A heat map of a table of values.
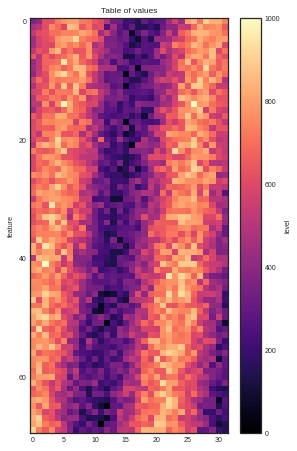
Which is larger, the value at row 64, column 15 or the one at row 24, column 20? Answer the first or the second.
the second
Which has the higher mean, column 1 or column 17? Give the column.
1
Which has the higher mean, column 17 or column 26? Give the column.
26
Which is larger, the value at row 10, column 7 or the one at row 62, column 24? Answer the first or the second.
the first
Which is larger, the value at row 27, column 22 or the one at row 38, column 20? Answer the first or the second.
the second
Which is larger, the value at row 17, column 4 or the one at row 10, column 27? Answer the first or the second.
the second
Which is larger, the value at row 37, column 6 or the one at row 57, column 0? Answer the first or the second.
the second
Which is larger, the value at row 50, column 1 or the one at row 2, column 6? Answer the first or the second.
the first
